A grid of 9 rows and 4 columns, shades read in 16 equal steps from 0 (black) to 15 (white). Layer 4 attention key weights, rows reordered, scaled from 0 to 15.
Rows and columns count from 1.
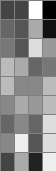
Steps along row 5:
down same up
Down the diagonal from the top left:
4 5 13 7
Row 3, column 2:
5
